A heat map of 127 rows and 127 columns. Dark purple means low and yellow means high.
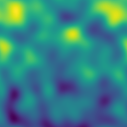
Lone odd cells: none. Ninth with the highest average: top left. Slope: up to the top. Grain: smooth.
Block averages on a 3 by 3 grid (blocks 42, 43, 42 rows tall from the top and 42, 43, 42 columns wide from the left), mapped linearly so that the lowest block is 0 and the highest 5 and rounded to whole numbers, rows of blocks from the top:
544
323
010
